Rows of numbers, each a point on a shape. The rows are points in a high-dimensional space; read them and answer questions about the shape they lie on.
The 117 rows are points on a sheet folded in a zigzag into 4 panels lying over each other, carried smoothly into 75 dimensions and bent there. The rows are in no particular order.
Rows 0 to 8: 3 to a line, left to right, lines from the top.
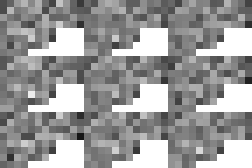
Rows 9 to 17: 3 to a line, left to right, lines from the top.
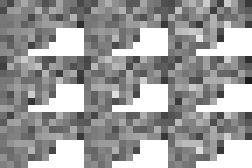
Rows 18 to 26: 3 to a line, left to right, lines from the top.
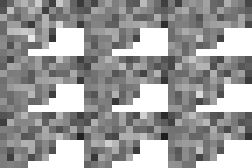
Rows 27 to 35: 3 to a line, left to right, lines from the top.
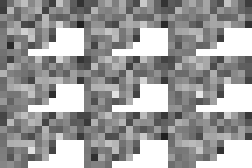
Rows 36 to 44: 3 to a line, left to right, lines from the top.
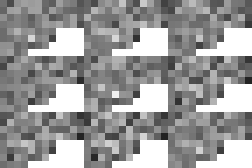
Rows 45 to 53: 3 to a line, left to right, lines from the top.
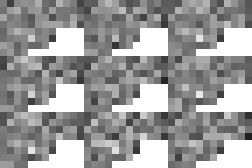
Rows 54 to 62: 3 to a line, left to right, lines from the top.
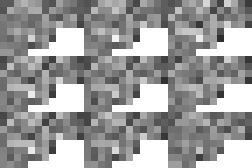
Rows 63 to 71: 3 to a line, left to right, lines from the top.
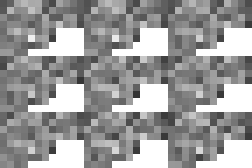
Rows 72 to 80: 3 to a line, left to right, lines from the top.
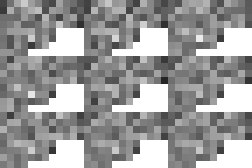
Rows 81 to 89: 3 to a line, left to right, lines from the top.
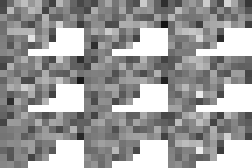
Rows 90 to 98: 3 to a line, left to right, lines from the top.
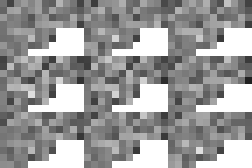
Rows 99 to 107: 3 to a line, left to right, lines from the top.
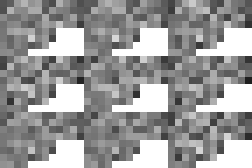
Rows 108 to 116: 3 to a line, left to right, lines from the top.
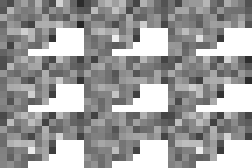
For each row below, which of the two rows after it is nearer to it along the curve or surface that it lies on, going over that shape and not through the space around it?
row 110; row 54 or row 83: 83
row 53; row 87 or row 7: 87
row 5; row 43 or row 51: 43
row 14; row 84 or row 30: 84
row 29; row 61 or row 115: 115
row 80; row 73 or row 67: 67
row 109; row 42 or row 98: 98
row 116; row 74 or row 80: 74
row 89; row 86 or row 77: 86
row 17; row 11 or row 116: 11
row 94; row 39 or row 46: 46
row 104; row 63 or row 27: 27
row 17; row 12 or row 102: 102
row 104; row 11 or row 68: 68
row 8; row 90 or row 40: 40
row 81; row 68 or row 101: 101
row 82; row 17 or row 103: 103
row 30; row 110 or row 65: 110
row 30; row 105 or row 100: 105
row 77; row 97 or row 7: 7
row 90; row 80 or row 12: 80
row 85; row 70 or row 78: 78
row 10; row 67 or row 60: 67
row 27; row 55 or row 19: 55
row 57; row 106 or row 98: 98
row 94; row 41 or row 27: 27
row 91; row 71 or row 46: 46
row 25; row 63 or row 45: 45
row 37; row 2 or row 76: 76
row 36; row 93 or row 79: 79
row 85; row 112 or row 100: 112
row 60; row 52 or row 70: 52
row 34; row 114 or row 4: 114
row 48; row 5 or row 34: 34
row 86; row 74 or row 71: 71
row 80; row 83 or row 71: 83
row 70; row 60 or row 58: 58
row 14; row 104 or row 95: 95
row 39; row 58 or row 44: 44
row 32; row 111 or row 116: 116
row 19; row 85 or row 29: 85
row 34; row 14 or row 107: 107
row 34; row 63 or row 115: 63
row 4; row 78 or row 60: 78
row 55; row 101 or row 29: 101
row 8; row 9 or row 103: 103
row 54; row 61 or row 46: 46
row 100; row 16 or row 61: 61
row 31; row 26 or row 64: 64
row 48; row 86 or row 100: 86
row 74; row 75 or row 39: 75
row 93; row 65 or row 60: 60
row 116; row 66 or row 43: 43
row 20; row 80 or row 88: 88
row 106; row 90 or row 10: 90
